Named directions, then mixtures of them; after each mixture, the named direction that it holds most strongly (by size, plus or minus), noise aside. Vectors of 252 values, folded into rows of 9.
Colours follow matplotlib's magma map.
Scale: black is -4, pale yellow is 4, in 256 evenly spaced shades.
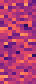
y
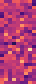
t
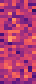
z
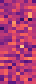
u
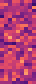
t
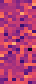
t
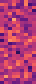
z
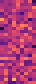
u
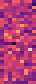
t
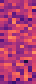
z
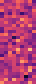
t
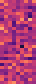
u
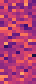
y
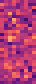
z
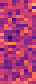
z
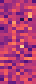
u
